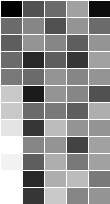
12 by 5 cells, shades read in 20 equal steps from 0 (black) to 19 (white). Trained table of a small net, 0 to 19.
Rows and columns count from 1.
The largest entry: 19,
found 3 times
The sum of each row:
27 43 46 34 49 44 52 57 57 59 58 59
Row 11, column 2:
3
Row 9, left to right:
19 10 11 5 12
